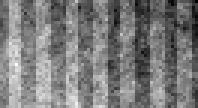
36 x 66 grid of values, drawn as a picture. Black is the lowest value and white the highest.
Histogram: bell-shaped. Ninth with the lowest average: top right. Slope: up to the bottom left. Stripes: upright, repeating 7 times. Grain: streaks running down.
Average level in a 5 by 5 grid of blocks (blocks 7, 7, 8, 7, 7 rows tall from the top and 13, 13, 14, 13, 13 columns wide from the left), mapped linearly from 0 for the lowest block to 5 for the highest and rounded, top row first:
32100 / 33220 / 43211 / 44222 / 45332
